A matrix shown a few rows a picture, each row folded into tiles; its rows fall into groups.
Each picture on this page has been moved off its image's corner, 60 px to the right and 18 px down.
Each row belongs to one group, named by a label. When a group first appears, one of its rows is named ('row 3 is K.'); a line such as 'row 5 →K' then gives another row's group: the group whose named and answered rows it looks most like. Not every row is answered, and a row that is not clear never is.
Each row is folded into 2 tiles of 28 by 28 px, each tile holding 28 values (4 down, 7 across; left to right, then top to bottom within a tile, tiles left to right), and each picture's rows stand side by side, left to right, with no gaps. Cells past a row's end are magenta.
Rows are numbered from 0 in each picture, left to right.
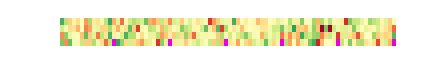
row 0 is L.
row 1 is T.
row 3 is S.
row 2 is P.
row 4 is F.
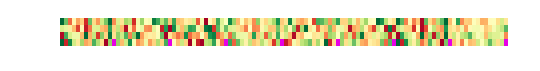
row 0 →L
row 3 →L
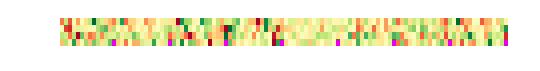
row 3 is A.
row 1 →S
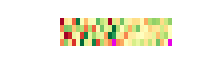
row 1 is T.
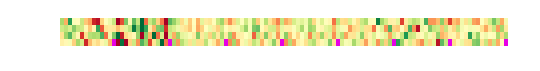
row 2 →L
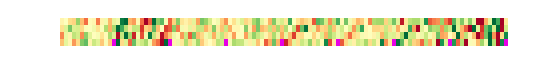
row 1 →A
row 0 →P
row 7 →A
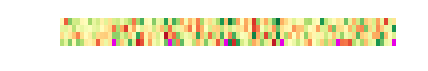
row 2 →L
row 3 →L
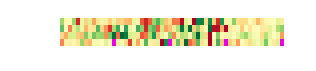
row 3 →S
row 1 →A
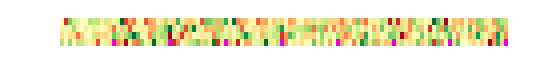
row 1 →S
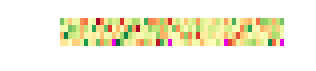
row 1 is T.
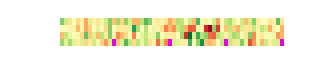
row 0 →L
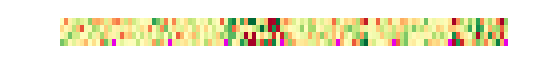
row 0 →T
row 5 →P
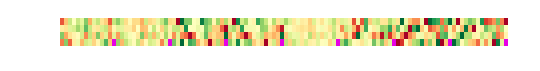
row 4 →L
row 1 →L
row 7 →T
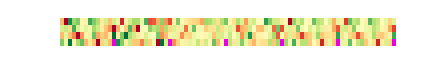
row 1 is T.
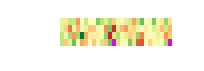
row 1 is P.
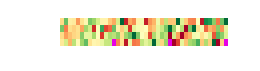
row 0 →F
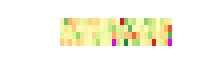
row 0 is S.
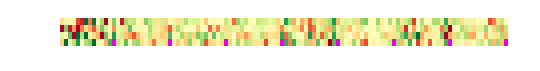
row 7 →P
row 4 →L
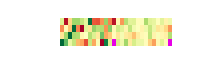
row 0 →T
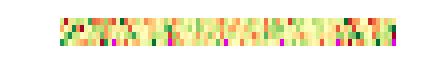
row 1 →S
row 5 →S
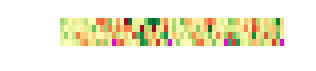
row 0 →P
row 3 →L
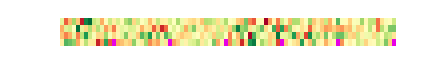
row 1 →F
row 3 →P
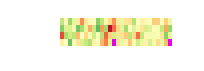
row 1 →P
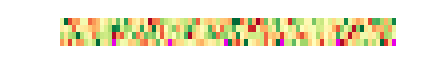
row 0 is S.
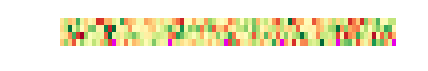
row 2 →A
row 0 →P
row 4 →S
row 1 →S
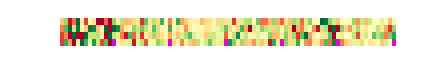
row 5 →F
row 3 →T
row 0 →P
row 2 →S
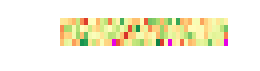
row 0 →P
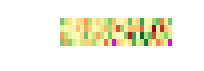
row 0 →L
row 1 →F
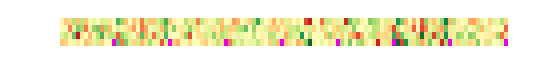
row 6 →L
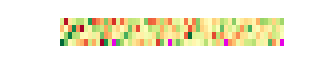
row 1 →T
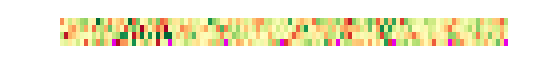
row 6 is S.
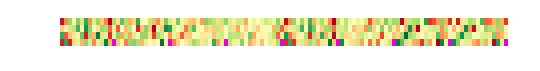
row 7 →T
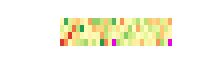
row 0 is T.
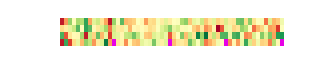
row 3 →F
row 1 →S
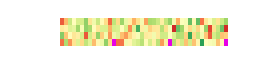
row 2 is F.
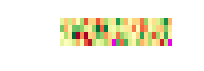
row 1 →L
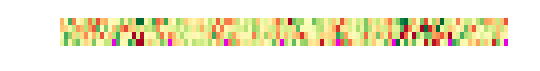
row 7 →T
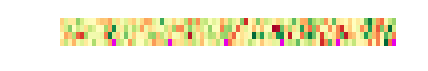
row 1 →A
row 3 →F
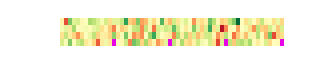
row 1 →A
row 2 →A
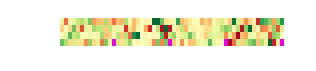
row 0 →T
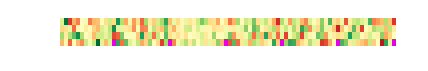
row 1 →L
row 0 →S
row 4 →A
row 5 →T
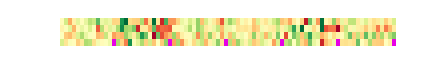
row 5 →F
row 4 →A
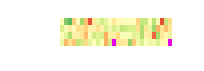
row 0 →A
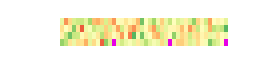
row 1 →F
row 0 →T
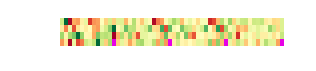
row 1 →P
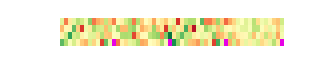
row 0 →T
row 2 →T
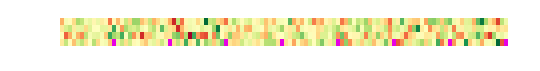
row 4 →S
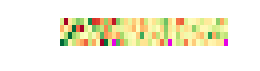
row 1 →L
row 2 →A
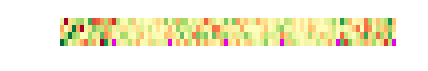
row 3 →S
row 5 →L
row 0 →T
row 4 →L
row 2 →F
